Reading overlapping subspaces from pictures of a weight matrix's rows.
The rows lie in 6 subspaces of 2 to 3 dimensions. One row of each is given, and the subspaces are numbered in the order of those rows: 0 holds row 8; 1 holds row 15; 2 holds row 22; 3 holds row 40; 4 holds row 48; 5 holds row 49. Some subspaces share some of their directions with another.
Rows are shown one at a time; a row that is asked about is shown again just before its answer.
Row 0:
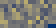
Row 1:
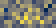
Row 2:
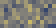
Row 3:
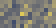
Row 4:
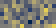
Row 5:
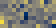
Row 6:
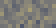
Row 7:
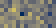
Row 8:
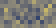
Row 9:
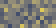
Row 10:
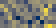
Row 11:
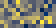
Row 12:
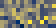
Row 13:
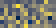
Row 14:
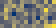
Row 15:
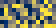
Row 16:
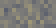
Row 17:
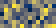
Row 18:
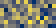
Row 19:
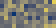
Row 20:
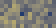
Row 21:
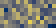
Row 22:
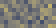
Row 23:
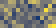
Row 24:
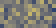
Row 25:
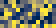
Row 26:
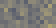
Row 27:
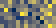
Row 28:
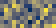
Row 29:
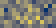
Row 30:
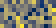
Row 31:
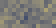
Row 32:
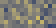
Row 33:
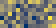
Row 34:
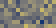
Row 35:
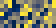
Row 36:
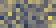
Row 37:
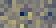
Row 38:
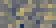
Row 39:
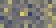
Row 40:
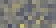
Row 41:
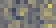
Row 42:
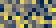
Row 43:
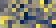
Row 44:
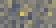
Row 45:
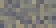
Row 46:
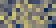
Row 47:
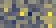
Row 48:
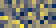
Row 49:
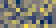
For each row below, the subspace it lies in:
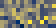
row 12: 4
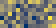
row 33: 1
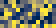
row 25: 5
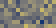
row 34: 5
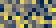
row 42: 2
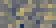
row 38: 3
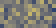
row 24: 2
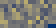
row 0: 0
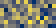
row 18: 2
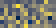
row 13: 1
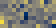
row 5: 0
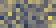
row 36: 1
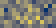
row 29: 0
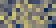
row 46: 1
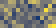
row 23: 1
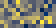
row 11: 5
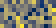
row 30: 2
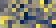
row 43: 0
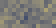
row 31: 0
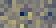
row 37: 4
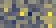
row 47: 5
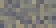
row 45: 4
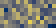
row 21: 2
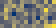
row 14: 2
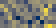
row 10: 2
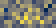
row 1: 0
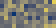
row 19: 2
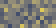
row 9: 3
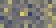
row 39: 4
